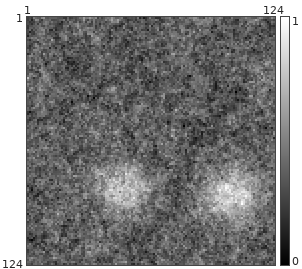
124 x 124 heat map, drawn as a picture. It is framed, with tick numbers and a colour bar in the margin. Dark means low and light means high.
Two bumps rise from the field. No single row or column stands out from its neighbours. The field is mottled with small blotches. Neither half mirrors the other. The ninth with the highest average is the bottom right.
